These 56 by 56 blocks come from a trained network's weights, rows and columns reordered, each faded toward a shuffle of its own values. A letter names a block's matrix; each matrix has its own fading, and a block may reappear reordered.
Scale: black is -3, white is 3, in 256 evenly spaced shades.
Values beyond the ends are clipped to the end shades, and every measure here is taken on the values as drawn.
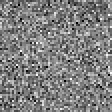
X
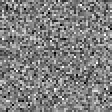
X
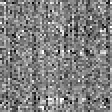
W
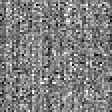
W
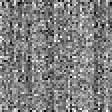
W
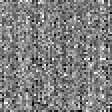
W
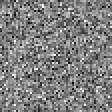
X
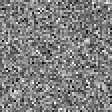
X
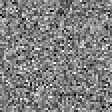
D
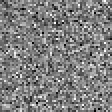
X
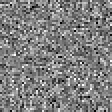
D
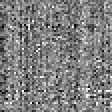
W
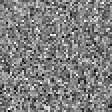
D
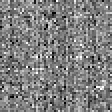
W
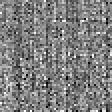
W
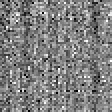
W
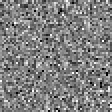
D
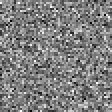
X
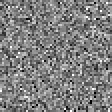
D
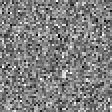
D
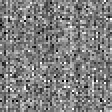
W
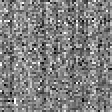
W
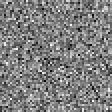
X
